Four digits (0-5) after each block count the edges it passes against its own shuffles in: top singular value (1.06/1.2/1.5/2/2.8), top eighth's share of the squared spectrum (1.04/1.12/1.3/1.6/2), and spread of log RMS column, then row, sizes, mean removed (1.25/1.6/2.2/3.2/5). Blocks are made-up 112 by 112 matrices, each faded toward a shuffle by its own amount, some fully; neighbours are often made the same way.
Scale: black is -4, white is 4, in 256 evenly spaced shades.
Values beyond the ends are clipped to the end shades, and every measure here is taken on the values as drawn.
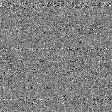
1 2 0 3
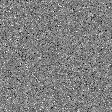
0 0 0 0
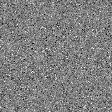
0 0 0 1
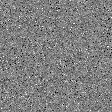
0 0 0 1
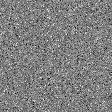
0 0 0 0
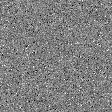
0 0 0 0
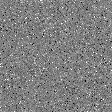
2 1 0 0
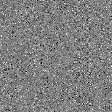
3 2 1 0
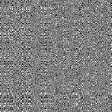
5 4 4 2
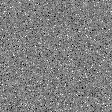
0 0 0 0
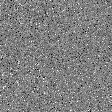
0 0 0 0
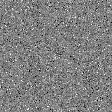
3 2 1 0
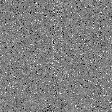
1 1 2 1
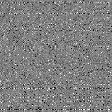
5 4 2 3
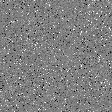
1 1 0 0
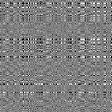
5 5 4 4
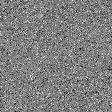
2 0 0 0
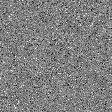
2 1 0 0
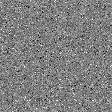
3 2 0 1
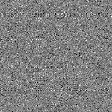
4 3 2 2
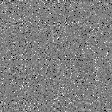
4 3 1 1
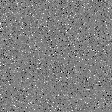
3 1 0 0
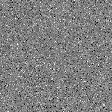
3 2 0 0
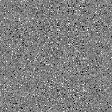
4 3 2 1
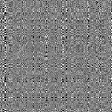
5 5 4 3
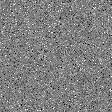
2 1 0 0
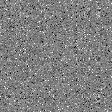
3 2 1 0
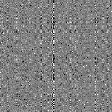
5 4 3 2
